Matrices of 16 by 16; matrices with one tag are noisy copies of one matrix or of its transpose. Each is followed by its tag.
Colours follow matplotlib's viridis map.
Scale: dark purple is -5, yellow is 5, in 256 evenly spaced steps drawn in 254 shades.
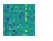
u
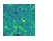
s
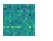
u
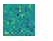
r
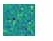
r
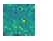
s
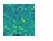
s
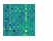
u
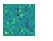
r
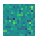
r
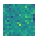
s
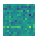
u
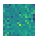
s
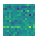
u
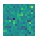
r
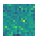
s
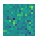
r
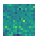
s
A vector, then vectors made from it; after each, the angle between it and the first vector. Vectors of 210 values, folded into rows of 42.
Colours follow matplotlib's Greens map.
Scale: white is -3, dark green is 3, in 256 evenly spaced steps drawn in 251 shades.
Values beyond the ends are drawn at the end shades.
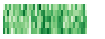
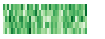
nearly opposite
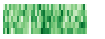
nearly parallel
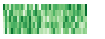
nearly opposite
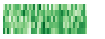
nearly parallel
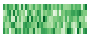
orthogonal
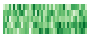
partly aligned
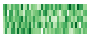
partly opposed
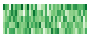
partly opposed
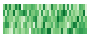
partly aligned
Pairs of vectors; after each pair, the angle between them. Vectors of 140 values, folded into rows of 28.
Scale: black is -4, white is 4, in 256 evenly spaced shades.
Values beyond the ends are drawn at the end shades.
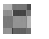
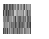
partly opposed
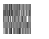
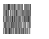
orthogonal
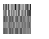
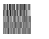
nearly opposite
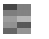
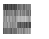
nearly parallel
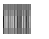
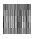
nearly parallel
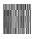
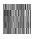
nearly parallel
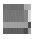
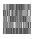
partly aligned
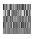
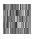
orthogonal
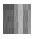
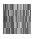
partly aligned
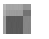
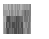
nearly parallel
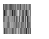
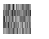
orthogonal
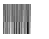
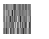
partly opposed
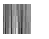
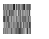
orthogonal
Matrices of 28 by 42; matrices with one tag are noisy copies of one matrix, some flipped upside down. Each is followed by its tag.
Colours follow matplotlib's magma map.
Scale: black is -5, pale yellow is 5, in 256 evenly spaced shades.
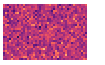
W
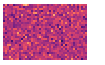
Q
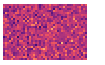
W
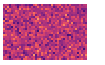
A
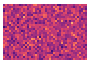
W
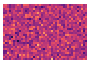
A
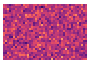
A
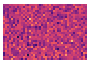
W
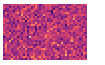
W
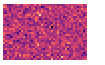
A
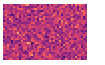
Q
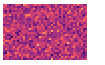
A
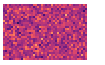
A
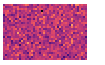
Q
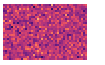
A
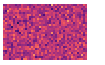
A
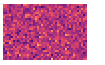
A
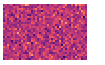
Q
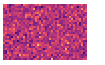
A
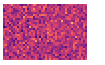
W
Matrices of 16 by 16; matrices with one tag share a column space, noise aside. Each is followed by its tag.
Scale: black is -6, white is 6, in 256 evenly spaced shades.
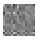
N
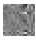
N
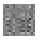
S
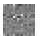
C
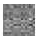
S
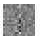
S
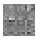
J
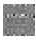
C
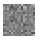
N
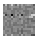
C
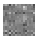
N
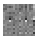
J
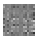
S
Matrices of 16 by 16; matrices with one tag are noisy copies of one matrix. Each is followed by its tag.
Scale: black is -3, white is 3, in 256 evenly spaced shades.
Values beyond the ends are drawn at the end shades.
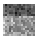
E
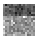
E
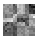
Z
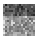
E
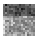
E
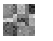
Z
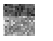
E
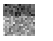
E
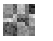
Z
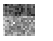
E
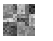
Z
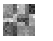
Z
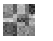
Z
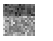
E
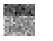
E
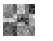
Z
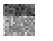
E
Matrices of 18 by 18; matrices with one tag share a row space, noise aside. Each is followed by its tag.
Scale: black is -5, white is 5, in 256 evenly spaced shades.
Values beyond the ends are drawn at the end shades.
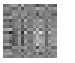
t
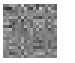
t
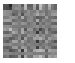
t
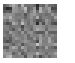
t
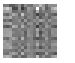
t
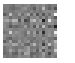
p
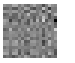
p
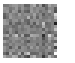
p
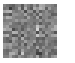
t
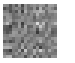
t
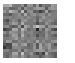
t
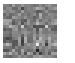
t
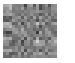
t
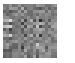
t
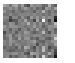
p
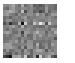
t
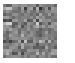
t
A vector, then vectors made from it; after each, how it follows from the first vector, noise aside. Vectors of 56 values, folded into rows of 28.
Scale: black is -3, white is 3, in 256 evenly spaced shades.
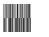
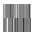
partly zeroed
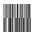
copied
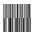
copied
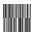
wrapped around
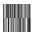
wrapped around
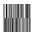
wrapped around
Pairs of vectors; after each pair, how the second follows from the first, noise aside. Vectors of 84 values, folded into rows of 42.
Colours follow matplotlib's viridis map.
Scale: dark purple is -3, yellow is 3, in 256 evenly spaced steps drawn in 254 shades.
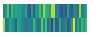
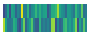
shuffled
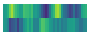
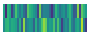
shuffled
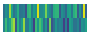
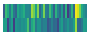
shuffled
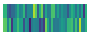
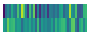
shuffled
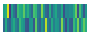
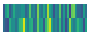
shuffled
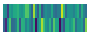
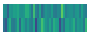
shrunk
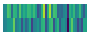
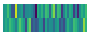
shuffled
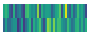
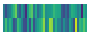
shuffled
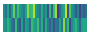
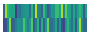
shuffled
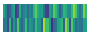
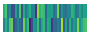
shuffled
